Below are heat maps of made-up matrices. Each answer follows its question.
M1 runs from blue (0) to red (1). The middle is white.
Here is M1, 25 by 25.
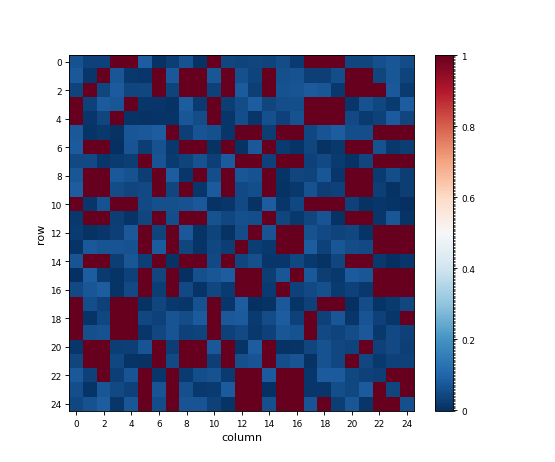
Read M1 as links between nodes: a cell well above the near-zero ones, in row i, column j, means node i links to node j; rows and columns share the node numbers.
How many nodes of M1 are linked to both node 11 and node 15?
0
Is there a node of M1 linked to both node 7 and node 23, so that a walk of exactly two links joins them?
yes
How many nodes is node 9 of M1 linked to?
8
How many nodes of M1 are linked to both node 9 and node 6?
7
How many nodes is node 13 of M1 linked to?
8
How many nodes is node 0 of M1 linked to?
6
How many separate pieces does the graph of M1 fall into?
1
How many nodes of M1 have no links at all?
0
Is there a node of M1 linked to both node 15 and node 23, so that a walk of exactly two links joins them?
yes
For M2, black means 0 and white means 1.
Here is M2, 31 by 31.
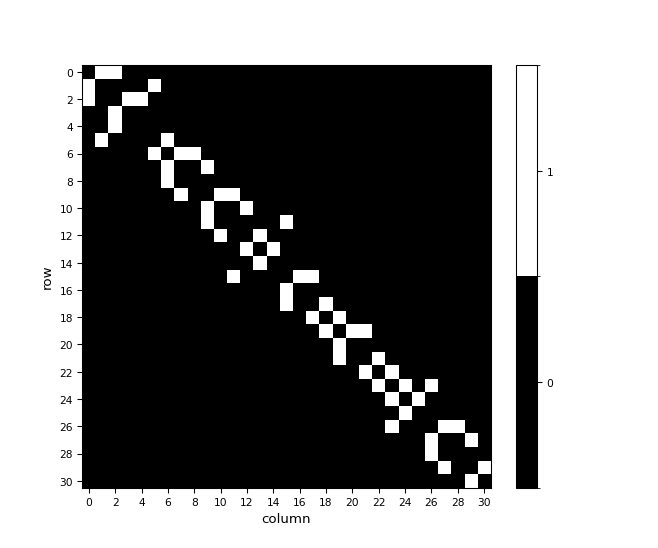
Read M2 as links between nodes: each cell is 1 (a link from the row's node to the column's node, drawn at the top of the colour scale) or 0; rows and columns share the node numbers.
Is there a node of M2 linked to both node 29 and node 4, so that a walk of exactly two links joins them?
no
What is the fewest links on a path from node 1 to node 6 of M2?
2
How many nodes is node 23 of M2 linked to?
3
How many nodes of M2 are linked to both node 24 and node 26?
1
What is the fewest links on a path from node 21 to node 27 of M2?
4
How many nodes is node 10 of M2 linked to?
2
